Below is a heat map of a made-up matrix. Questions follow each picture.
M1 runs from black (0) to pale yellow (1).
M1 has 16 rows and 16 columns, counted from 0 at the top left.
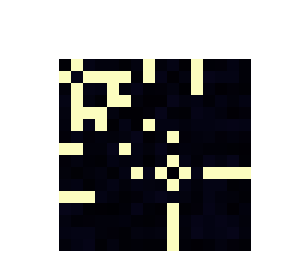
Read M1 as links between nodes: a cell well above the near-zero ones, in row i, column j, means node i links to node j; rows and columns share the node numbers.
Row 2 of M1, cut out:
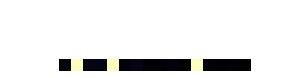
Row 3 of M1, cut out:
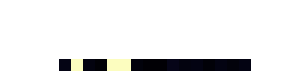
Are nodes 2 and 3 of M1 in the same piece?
yes
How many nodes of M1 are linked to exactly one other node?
7
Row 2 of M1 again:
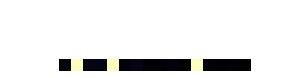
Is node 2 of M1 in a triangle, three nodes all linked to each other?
yes
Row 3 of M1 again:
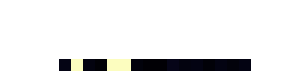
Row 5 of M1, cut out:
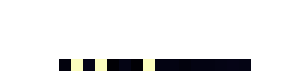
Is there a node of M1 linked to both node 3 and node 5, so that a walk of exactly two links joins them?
yes
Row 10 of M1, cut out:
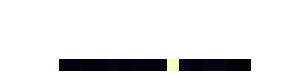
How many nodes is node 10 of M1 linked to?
1
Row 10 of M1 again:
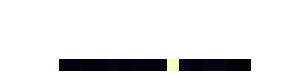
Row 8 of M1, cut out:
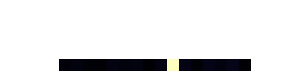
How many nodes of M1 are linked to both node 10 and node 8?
1
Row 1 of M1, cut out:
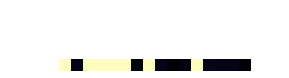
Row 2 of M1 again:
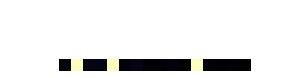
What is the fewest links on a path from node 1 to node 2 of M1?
1
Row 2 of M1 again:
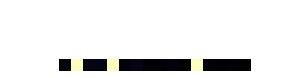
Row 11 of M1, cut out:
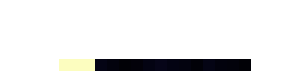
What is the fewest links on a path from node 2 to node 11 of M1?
1
